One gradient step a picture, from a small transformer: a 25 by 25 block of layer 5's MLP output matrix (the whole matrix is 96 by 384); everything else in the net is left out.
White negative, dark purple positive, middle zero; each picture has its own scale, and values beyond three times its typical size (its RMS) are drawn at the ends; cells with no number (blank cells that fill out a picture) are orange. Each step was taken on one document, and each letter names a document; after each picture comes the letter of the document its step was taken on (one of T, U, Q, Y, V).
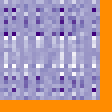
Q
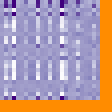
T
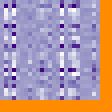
Q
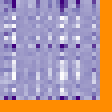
T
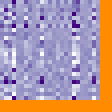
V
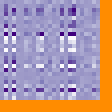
Q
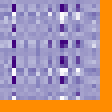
T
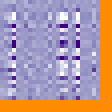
T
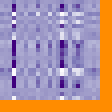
T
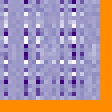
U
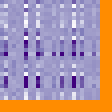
U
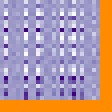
U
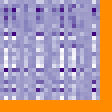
Q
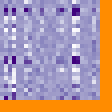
V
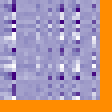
T
